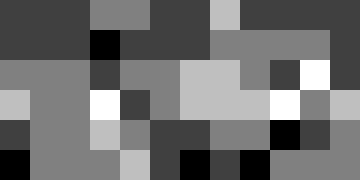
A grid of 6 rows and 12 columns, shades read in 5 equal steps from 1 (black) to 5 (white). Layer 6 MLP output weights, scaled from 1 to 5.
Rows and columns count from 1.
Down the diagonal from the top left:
2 2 3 5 3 2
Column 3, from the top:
2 2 3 3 3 3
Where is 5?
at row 3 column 11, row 4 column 4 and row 4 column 10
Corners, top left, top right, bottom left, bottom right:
2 2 1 3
